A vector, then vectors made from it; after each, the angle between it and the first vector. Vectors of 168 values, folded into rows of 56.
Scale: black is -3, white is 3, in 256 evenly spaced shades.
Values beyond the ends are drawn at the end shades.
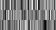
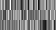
nearly parallel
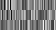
partly opposed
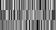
orthogonal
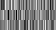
partly opposed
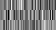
partly opposed
